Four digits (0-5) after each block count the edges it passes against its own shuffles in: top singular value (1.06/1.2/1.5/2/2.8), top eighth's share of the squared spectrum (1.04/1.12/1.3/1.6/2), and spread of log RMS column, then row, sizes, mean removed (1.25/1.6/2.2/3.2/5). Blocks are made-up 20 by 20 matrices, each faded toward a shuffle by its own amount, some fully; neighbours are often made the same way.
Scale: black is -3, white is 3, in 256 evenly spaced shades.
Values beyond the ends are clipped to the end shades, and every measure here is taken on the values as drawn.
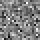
0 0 0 0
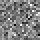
0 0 1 0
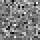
0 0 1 0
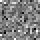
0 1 0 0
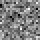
0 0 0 0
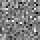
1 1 0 0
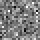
0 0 0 0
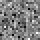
0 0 0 0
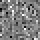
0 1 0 0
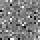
0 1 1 0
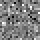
0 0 0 0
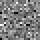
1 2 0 0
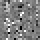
1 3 2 0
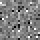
1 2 1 0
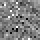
1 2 0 0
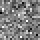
0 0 0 0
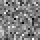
0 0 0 1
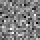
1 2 0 0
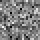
1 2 0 1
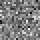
0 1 0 0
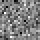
1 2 0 0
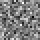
0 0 0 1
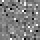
2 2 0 0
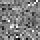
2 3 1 1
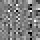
3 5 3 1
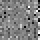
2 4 2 0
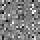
2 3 2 0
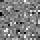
1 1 0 1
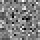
2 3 1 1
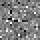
1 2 0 0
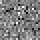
2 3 0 1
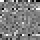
3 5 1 2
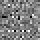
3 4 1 2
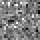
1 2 0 0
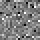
2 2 0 1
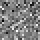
1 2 1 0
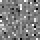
0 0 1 0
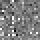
2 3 1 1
